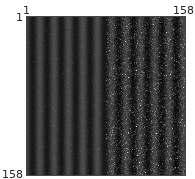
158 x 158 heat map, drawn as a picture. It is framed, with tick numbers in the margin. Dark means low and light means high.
Average level on the scale: 20%. Stripes: upright, repeating 11 times. Slope: none. Seam: vertical, 50% of the way across, the left part calmer.
